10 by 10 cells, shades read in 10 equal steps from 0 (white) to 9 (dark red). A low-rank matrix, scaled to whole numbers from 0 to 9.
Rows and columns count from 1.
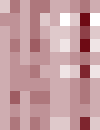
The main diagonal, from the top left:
2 4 3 6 4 3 3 4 4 2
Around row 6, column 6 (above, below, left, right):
3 3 3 1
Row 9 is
3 4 3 4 4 3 3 4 4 3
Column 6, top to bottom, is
3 3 2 2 3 3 3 3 3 2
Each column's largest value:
4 6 4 6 5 3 3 4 9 3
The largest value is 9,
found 2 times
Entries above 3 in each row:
5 4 3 4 5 4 6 5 5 5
